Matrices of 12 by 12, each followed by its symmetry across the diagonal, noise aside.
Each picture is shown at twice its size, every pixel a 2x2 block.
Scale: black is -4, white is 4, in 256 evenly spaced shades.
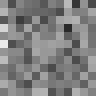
neither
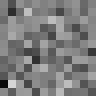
neither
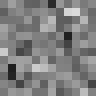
antisymmetric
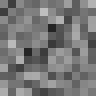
symmetric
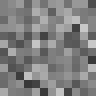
antisymmetric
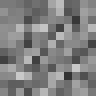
antisymmetric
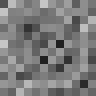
symmetric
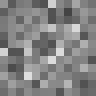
symmetric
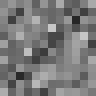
symmetric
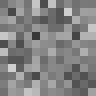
symmetric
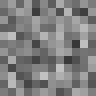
antisymmetric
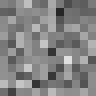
neither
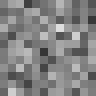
neither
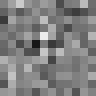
antisymmetric
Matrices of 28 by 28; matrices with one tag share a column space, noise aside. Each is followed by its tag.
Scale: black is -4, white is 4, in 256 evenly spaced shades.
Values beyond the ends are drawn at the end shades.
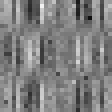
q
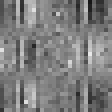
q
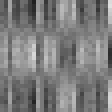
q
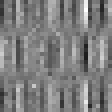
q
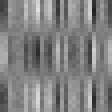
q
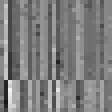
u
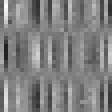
q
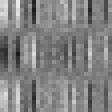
q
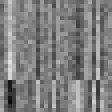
u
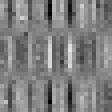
q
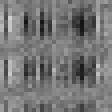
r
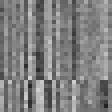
u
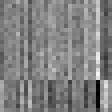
u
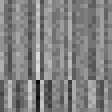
u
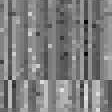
u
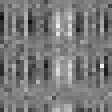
r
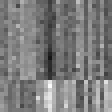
u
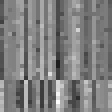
u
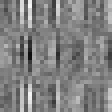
q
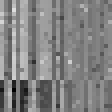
u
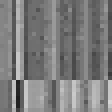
u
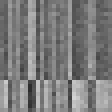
u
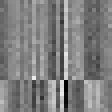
u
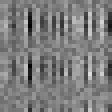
r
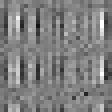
r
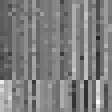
u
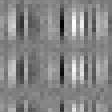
r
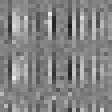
r
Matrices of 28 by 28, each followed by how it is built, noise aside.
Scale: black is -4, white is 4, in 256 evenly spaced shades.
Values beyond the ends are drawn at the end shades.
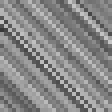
Toeplitz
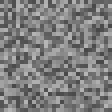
noise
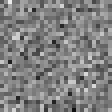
noise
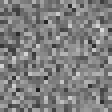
noise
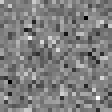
noise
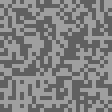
noise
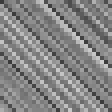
Toeplitz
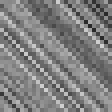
Toeplitz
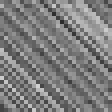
Toeplitz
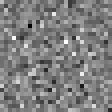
noise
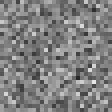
noise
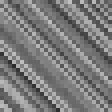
Toeplitz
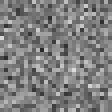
noise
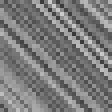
Toeplitz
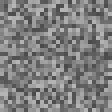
noise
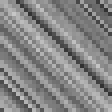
Toeplitz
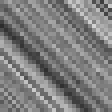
Toeplitz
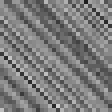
Toeplitz
